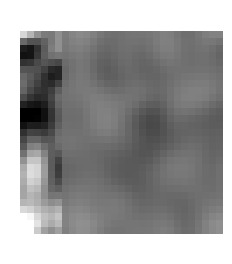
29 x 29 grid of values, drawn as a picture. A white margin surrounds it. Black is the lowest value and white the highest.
There are no lone odd cells. Neither half mirrors the other. The texture is blotchy. The bottom left is the ninth with the highest average. The right part is calmer, past a seam about 20% of the way across.
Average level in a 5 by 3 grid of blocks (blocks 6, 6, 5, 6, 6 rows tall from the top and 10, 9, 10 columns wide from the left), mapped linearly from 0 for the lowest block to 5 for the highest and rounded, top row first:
122 / 022 / 011 / 312 / 522
